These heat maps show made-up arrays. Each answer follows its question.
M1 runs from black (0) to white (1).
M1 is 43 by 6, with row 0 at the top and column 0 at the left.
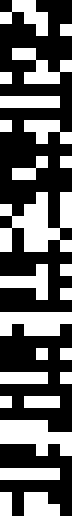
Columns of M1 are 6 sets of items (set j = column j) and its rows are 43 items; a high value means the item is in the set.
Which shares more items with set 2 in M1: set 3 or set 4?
set 3
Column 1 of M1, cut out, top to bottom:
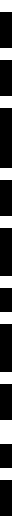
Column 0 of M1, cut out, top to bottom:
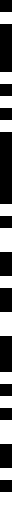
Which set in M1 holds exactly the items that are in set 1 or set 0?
2
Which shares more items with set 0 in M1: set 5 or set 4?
set 4
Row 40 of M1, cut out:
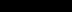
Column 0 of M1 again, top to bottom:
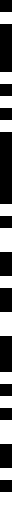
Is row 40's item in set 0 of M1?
no
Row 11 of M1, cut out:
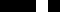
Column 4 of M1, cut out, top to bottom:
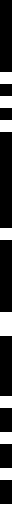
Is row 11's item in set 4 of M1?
no
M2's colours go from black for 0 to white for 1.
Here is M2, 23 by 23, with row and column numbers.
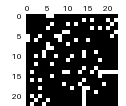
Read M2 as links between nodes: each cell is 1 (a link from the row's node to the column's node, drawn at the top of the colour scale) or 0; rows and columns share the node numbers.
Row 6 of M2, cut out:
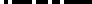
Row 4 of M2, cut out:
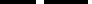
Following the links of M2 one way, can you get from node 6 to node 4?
yes
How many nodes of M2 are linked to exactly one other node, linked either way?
0
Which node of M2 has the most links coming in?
node 14
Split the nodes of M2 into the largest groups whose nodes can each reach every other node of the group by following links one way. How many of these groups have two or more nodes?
1
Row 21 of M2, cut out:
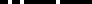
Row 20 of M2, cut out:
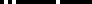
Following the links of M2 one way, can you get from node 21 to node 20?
yes
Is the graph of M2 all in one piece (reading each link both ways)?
yes
